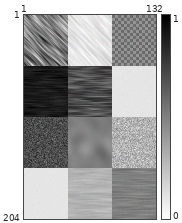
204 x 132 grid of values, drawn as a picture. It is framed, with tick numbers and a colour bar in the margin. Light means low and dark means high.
The table splits into 4 rows of 3 panels. Panel 1,1: middling, slanting down to the right, strong in contrast. Panel 1,2: very low, slanting down to the right, faint in contrast. Panel 1,3: middling, checkered. Panel 2,1: very high, streaked across, faint in contrast. Panel 2,2: high, streaked across. Panel 2,3: very low, flat. Panel 3,1: high, fine-grained. Panel 3,2: middling, smooth, faint in contrast. Panel 3,3: low, fine-grained. Panel 4,1: very low, flat. Panel 4,2: low, streaked across, faint in contrast. Panel 4,3: middling, streaked across, faint in contrast.
